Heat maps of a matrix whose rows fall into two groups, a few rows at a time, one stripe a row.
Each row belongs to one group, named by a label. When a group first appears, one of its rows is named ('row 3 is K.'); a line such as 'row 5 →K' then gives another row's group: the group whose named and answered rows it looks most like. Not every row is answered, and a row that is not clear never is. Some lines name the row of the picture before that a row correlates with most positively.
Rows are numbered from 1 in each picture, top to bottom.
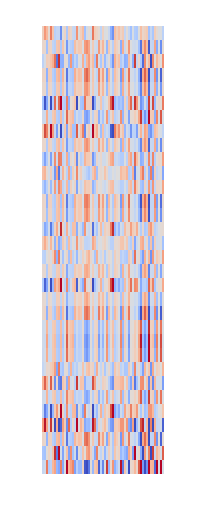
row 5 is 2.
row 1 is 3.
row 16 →3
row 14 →2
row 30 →2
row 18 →2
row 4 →2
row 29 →3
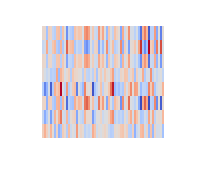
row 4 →3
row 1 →2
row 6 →2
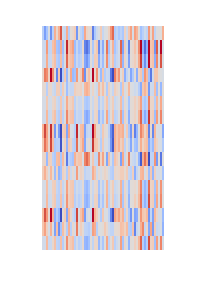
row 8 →3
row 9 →3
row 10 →2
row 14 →3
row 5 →2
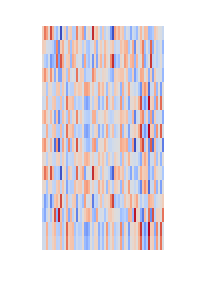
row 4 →3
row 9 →3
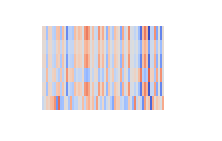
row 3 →2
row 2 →2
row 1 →2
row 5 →2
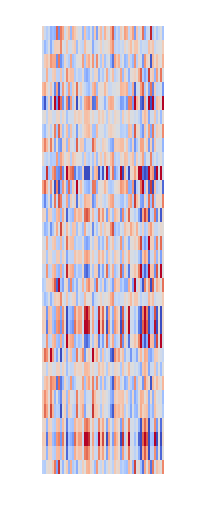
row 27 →3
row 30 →2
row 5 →3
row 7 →2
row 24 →3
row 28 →3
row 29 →2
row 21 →2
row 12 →3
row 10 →3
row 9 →3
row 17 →2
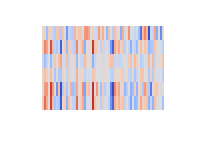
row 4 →3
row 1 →2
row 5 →3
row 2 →3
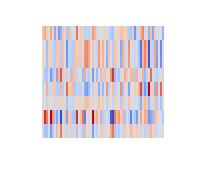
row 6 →2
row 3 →2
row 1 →3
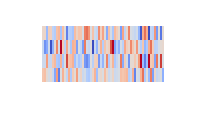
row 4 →3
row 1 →2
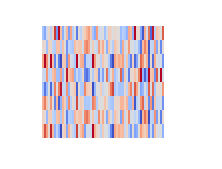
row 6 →3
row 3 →3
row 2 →2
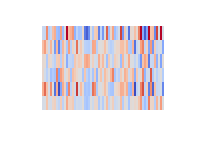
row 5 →3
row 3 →2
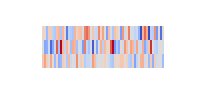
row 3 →3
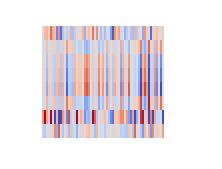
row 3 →2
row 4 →2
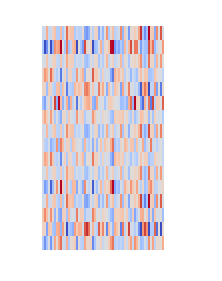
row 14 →3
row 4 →3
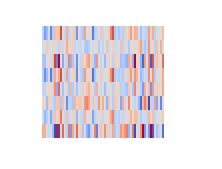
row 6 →2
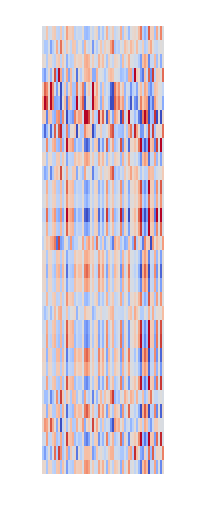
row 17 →2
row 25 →2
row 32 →2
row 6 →3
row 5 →3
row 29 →3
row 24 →2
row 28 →2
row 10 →2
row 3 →2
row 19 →2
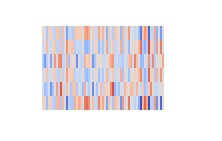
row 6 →2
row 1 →2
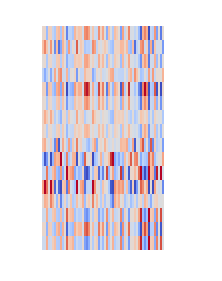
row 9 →3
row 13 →3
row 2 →3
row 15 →2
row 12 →3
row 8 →2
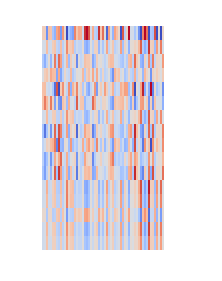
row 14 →2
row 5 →3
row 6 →3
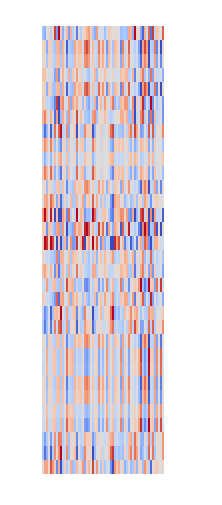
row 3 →2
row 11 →3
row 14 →3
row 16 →3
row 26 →2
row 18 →3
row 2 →2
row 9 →3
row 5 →2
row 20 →3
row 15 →2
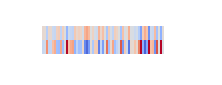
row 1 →2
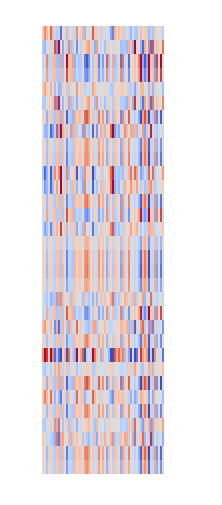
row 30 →3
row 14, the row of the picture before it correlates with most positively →2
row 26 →2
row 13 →2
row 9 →2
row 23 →2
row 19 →2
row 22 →3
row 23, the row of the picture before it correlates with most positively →1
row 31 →2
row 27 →3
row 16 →2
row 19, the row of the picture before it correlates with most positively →1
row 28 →2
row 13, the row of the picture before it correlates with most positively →1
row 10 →2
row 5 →3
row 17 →2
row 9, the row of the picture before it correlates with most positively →1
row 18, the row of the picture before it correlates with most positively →1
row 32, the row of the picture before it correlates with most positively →1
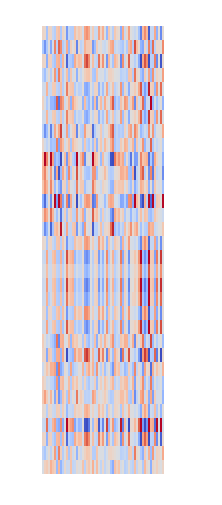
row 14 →3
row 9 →3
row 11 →3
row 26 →3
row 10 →3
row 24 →2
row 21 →2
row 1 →2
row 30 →2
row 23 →3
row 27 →3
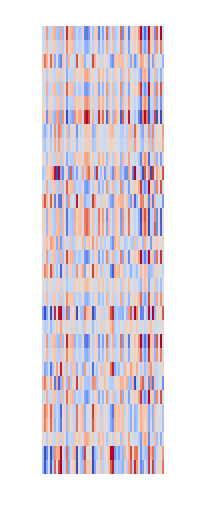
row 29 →3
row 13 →3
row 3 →3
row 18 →3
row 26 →3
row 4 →2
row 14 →2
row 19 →2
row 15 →2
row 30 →2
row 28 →3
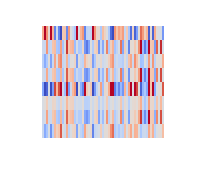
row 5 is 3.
